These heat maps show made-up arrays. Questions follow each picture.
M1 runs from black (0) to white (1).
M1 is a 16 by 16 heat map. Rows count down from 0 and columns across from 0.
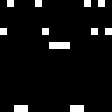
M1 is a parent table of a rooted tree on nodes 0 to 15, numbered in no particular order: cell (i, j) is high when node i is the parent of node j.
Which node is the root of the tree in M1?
4
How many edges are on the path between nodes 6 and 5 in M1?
3
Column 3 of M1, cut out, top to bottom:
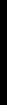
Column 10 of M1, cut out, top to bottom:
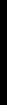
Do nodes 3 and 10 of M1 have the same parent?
yes
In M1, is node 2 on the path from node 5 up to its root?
no
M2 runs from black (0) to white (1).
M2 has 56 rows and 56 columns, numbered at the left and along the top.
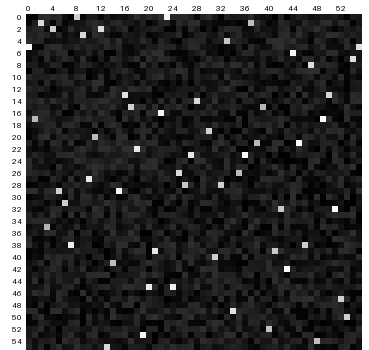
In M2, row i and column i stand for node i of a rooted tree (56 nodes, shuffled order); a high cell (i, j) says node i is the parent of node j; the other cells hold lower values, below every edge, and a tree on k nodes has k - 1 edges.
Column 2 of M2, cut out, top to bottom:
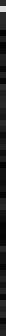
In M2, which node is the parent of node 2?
1
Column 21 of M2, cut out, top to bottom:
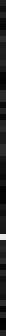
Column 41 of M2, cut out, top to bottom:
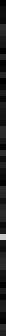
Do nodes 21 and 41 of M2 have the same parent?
yes
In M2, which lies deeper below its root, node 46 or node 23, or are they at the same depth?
node 46
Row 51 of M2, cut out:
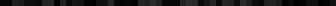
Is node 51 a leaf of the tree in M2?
yes
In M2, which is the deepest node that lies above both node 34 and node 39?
15
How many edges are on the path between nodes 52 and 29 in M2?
5
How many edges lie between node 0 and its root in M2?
2
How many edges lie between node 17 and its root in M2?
2
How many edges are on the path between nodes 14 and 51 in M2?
3
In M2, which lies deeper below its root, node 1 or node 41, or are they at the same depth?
the same depth
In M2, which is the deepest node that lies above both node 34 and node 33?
17
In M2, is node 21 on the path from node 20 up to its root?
yes
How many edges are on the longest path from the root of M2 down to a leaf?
9
